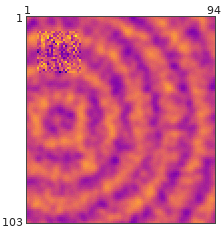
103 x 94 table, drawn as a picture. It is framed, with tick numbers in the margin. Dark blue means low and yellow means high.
Odd patch: rougher, in the top left. Roughest part: top left. Rings: centred on the middle left. Grain: blotchy.
